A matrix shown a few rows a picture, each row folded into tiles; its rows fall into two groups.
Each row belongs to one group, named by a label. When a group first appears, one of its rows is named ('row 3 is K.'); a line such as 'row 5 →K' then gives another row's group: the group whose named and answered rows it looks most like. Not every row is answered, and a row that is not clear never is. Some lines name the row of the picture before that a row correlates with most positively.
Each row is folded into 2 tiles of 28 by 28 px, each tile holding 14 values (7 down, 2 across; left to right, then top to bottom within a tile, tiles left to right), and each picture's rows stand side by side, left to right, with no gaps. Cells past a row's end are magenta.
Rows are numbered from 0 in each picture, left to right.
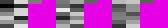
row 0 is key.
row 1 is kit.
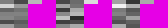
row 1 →key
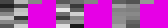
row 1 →kit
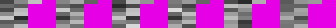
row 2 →key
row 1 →kit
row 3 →kit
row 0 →key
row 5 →key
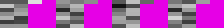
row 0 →key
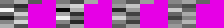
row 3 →kit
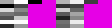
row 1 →kit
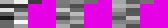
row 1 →kit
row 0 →kit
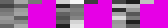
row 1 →kit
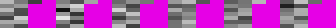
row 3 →kit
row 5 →key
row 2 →kit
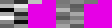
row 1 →kit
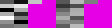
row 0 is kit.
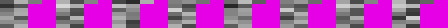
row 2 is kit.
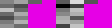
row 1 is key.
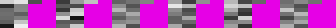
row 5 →kit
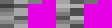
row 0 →key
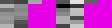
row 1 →key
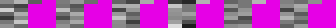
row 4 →key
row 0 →kit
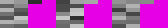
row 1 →key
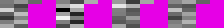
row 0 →kit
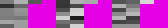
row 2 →key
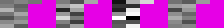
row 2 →key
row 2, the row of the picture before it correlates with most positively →1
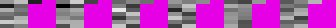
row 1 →key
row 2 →kit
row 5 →key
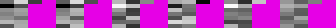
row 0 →key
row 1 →key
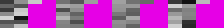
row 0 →key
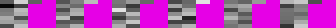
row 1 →key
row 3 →key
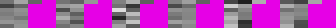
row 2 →kit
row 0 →key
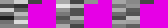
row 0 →kit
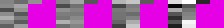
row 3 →kit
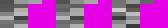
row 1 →key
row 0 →key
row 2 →kit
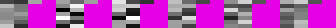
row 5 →kit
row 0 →kit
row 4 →kit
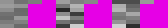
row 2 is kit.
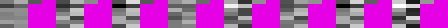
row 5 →key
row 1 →key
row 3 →kit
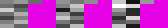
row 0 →kit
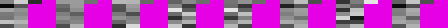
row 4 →kit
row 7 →key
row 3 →kit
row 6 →key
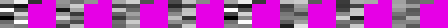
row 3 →key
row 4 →kit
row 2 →kit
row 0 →kit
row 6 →key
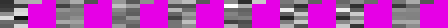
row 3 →kit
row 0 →key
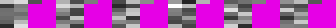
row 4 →kit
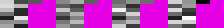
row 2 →kit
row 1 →kit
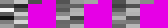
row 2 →key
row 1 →key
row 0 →kit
